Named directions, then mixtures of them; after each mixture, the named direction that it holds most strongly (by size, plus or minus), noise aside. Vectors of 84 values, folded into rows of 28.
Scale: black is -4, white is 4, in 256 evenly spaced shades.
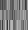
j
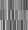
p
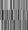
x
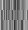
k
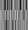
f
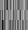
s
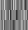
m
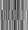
k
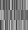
p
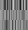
f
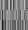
s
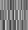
p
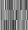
m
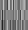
s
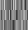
m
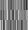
p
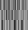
k
